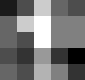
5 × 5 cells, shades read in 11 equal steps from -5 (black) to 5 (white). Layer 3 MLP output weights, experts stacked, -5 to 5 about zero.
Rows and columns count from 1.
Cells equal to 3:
2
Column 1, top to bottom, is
-4 -1 -1 -2 -1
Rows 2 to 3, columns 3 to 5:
5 0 0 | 5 0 0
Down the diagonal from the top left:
-4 3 5 -3 -3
